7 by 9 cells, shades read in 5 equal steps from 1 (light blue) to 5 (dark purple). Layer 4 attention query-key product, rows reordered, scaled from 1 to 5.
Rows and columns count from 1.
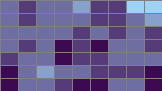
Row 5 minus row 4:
1 -1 0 0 0 -1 0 0 -1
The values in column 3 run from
2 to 3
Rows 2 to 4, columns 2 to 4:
4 3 3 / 3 3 3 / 4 3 5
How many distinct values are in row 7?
3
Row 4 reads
3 4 3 5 4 5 3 3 4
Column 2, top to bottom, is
4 4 3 4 3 3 3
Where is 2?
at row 1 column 5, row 2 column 9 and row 6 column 3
